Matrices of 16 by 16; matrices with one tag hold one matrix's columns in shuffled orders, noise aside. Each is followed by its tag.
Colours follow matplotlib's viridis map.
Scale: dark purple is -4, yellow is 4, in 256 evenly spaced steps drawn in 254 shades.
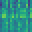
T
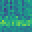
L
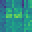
T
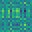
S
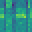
T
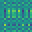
S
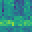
L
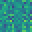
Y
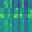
T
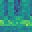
L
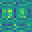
S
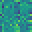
Y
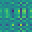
S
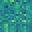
Y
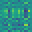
S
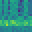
L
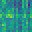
T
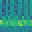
L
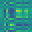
S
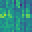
T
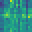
T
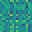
Y
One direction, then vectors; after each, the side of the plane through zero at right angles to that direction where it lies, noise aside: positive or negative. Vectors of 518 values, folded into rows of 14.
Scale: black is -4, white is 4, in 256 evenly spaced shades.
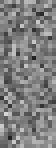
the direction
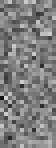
positive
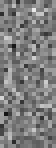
negative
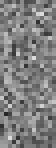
negative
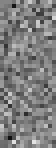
positive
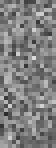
negative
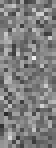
negative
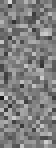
positive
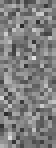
negative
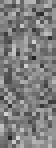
positive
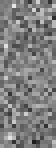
negative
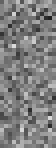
positive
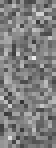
negative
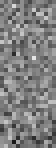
negative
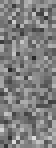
positive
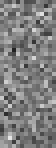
negative
